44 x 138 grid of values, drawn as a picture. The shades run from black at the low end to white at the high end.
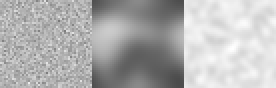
The table splits into one row of 3 panels. Panel 1,1: high, fine-grained. Panel 1,2: middling, smooth, strong in contrast. Panel 1,3: very high, blotchy, faint in contrast.
